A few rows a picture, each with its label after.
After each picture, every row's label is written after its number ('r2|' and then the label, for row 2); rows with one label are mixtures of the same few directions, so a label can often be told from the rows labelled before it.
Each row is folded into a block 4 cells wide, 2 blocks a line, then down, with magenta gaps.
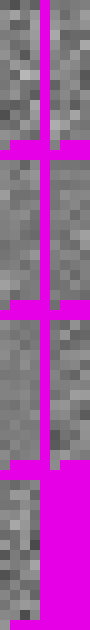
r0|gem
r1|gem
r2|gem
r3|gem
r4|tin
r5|gem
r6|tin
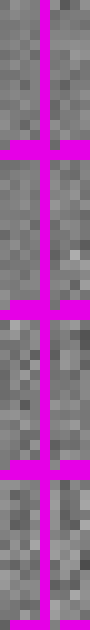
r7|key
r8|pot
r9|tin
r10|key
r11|key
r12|gem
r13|tin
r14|gem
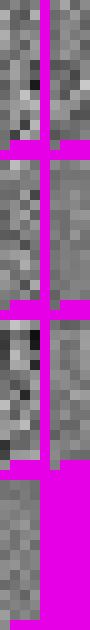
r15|key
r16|gem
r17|key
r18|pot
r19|gem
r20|gem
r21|tin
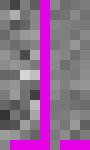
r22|gem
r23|key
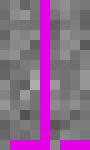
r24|gem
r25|gem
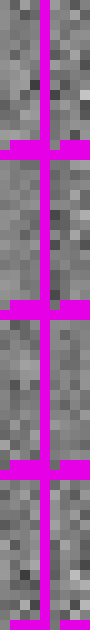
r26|gem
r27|tin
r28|pot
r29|pot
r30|pot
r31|tin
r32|key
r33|key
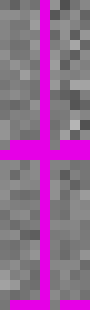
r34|gem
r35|key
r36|gem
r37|tin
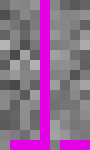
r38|pot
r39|pot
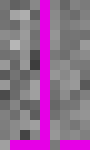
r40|tin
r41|gem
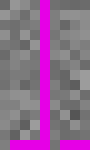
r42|key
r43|gem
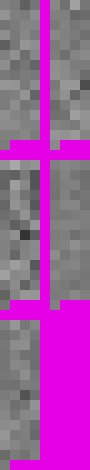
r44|pot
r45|gem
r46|gem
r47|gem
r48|gem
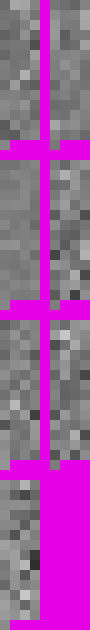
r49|pot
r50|gem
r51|tin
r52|tin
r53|tin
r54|tin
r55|gem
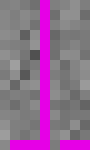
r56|pot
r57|key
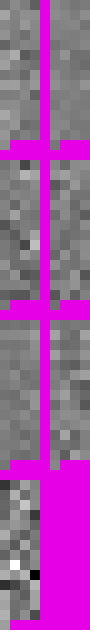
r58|pot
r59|pot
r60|gem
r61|tin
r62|gem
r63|key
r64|tin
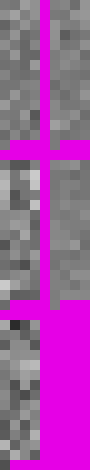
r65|tin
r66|gem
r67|gem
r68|gem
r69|pot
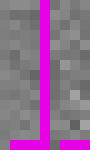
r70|gem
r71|key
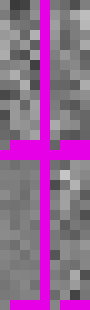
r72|key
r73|gem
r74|key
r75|tin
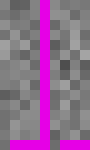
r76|key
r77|pot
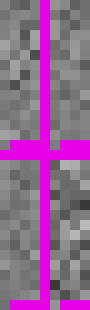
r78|pot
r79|tin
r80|tin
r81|pot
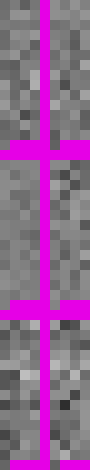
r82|gem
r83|tin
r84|gem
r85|tin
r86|pot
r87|pot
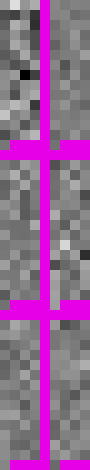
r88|gem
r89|pot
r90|tin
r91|tin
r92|key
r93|pot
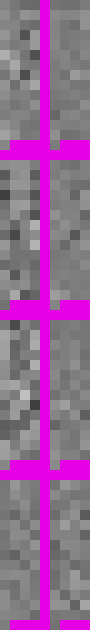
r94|pot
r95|gem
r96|key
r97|pot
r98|gem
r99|tin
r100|key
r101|key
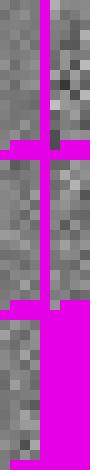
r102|key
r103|tin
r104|key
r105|tin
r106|key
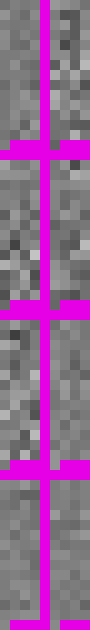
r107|key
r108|tin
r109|tin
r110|gem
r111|tin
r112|pot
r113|gem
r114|key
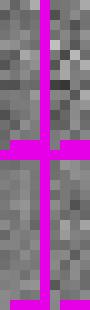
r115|pot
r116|pot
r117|tin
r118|pot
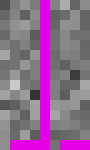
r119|tin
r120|gem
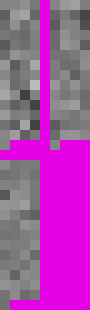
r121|key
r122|gem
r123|key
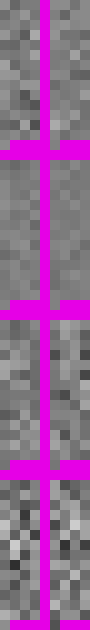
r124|key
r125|gem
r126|key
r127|gem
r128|key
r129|key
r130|pot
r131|pot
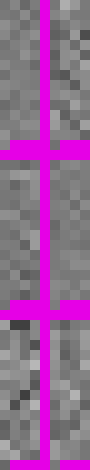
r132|tin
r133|key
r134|gem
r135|key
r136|pot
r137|gem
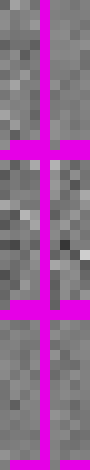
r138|pot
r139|pot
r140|pot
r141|tin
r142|pot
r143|key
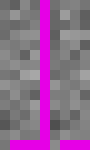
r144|gem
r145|gem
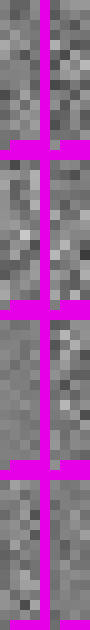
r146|key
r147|pot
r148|gem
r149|tin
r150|key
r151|tin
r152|key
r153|pot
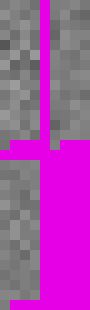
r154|pot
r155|gem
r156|pot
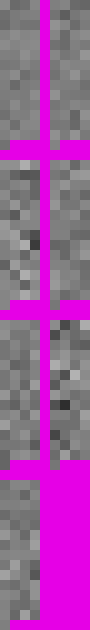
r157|pot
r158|tin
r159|gem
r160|gem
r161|tin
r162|pot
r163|tin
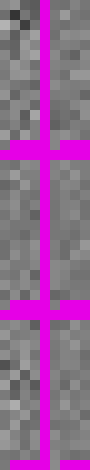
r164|tin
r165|gem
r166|tin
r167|gem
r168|pot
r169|tin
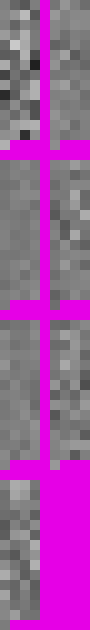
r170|tin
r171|pot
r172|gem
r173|pot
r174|key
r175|tin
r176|key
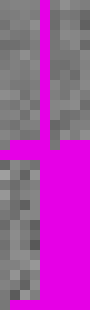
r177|key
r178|gem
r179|key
